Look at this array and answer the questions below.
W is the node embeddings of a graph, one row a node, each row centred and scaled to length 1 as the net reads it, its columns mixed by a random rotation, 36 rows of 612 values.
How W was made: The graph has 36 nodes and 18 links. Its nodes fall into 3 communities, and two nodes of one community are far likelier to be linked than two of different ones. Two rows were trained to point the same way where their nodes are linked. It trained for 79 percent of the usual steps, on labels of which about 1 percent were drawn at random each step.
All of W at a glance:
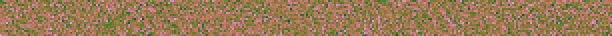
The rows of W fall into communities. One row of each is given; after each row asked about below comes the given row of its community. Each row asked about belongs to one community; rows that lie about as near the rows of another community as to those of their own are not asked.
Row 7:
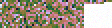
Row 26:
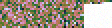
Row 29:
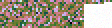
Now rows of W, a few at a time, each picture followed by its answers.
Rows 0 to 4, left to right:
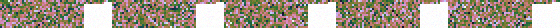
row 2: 7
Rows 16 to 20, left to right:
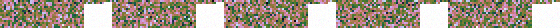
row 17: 29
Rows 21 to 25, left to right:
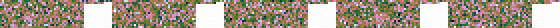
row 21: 29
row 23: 26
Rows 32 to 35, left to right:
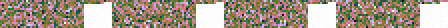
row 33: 26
